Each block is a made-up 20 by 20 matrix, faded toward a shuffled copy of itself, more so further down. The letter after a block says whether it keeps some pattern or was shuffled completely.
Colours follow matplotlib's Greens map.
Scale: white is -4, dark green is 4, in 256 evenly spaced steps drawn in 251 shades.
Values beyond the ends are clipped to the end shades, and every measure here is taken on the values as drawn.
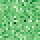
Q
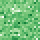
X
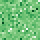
Q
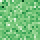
Q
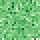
Q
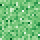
Q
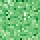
Q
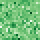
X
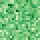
X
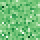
Q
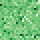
Q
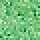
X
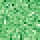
Q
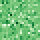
X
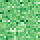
X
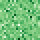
X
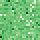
Q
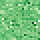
Q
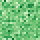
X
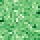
Q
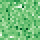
Q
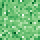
Q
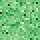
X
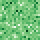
Q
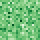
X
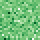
Q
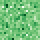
X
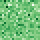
Q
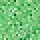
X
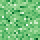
Q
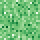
Q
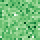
Q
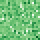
Q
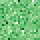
Q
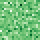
Q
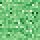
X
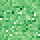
Q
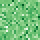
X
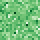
X
